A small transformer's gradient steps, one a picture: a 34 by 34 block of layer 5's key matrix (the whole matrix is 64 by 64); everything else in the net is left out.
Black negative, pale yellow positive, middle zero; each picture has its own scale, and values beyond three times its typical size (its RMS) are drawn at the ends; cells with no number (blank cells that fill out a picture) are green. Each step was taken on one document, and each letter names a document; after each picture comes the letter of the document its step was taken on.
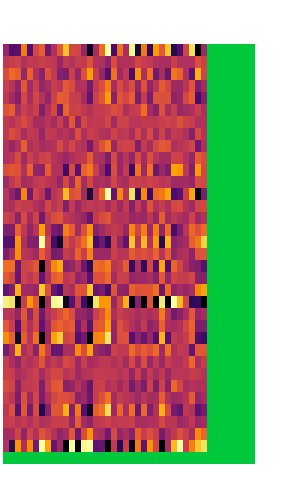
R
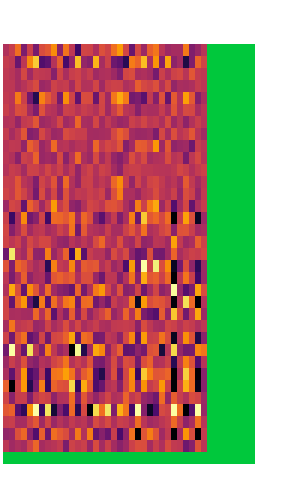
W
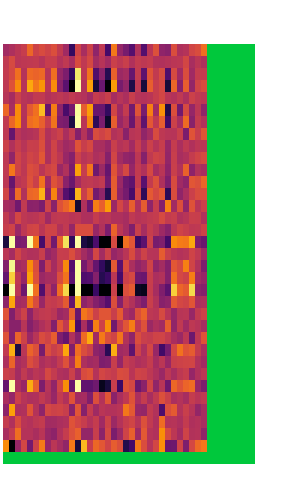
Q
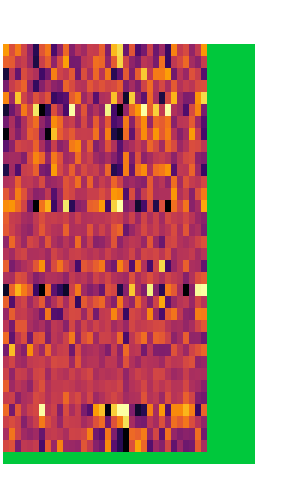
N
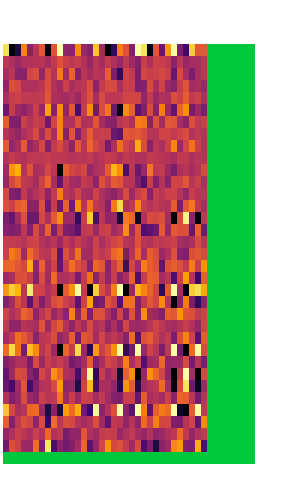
W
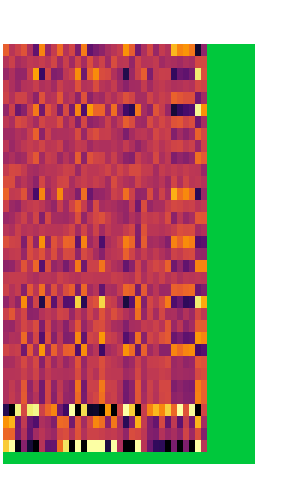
R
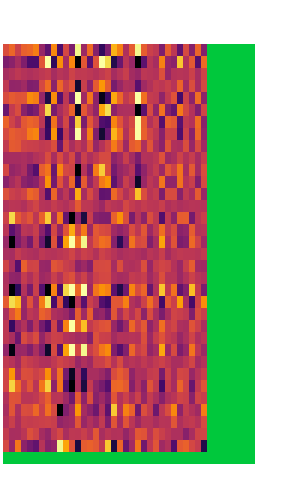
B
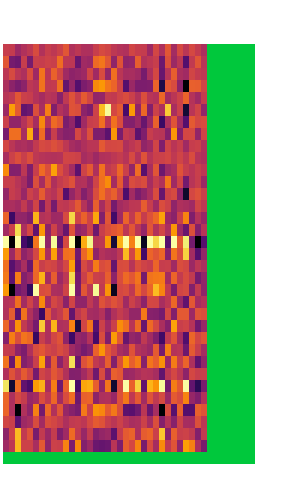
Q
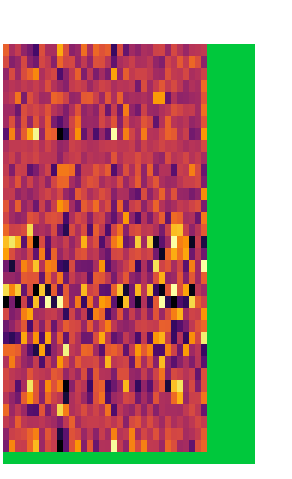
R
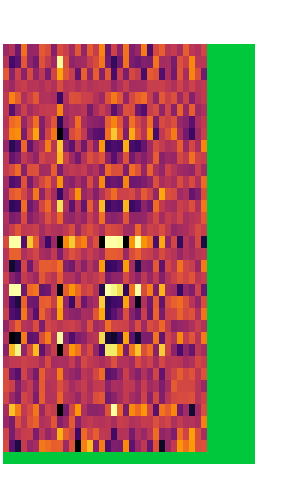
R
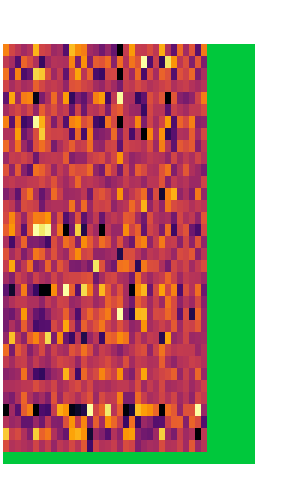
N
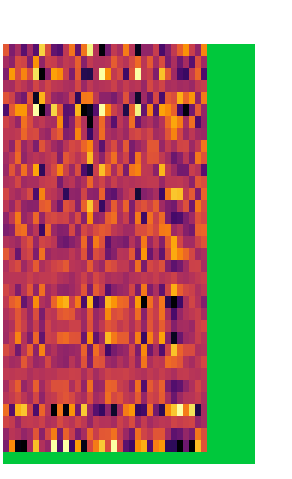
R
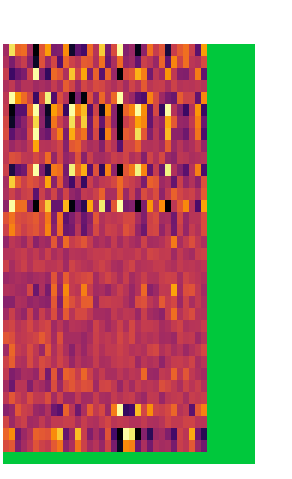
N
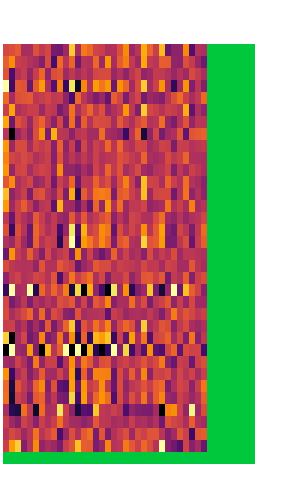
Q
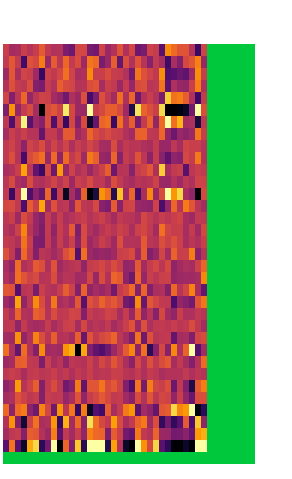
R
